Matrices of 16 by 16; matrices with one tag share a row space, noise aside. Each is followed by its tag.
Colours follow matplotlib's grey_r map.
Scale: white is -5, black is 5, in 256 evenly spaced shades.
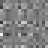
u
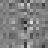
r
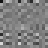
u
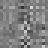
r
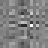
r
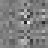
r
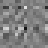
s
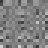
u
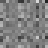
u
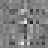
r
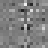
r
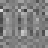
u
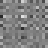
u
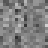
s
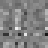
s
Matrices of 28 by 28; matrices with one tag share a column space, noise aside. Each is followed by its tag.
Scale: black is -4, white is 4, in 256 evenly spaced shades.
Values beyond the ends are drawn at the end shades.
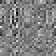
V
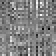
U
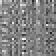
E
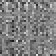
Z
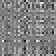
Z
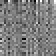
E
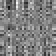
U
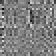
V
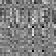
V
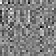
V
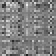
Z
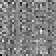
Z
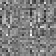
V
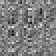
V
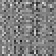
Z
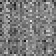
Z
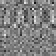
V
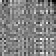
E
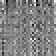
E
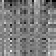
E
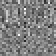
V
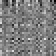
E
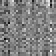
E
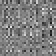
V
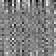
E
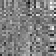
U
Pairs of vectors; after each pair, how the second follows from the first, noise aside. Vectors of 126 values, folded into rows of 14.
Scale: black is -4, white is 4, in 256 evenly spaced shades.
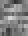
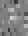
partly zeroed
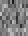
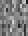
shuffled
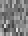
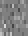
partly zeroed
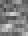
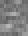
shrunk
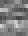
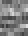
reversed
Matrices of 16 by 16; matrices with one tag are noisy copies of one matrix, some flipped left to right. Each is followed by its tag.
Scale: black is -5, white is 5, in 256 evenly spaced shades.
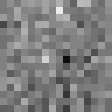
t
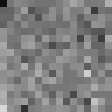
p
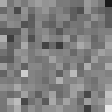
p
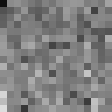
p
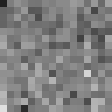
p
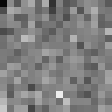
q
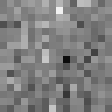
t
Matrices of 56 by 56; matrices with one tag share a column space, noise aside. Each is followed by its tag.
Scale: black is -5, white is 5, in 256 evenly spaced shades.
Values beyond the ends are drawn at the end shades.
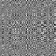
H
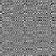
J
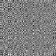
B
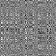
H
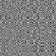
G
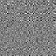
J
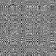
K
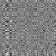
B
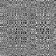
H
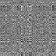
K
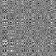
G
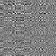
J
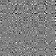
J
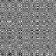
B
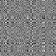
G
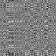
B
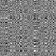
G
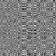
B
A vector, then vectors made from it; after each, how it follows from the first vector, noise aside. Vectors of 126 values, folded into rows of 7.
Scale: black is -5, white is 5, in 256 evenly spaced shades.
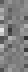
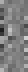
negated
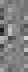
negated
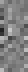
negated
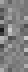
negated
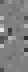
partly zeroed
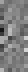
negated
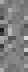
negated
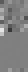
partly zeroed
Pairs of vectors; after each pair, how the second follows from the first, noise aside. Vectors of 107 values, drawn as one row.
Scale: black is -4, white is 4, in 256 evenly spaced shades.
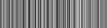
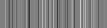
partly zeroed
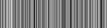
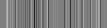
partly zeroed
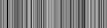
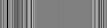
partly zeroed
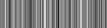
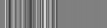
partly zeroed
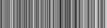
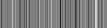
partly zeroed
